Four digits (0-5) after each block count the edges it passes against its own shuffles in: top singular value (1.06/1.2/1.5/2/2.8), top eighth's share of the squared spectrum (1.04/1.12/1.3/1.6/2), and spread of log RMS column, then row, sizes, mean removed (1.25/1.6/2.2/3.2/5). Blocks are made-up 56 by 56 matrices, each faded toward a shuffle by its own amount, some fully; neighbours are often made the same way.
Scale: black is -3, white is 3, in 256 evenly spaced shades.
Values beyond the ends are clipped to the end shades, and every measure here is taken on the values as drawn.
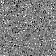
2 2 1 0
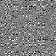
4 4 2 2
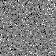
2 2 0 1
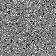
2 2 0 1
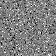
2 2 0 0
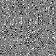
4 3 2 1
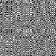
4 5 3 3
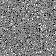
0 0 0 0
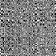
4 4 3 2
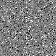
3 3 1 1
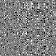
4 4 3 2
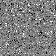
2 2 0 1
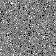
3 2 1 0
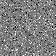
2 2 0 0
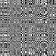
4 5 4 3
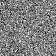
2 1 0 0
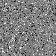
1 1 0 0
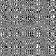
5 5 3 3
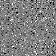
3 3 1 1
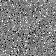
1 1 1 0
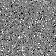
2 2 0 0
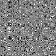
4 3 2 2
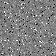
1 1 1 0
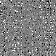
3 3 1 0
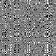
4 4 3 2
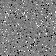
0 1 0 0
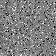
1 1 0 0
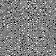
3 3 2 0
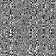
3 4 3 1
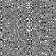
4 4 3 2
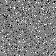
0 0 0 0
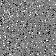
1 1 1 0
